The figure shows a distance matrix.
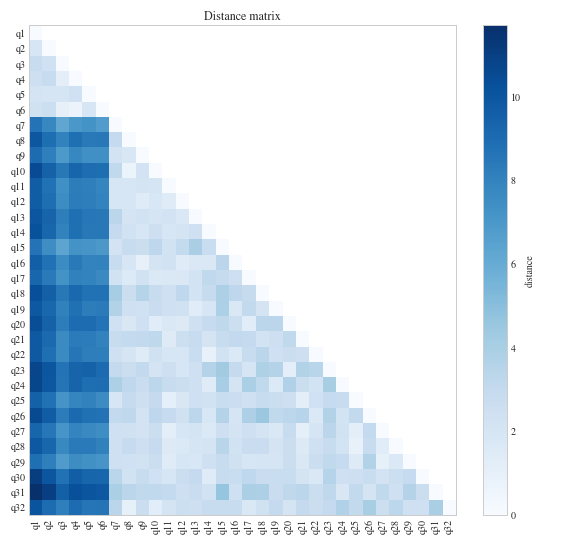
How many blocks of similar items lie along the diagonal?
2
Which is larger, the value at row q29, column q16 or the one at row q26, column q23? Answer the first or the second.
the second
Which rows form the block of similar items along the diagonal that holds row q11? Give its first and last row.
q7 to q32
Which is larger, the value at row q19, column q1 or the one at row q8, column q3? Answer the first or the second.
the first
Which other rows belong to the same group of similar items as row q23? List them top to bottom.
q7, q8, q9, q10, q11, q12, q13, q14, q15, q16, q17, q18, q19, q20, q21, q22, q24, q25, q26, q27, q28, q29, q30, q31, q32
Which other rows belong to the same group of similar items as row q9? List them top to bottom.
q7, q8, q10, q11, q12, q13, q14, q15, q16, q17, q18, q19, q20, q21, q22, q23, q24, q25, q26, q27, q28, q29, q30, q31, q32
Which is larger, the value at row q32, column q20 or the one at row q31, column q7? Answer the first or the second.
the second
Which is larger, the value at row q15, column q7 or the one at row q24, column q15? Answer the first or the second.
the second
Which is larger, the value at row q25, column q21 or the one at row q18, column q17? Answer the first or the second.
the second
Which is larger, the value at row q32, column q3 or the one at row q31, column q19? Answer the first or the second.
the first
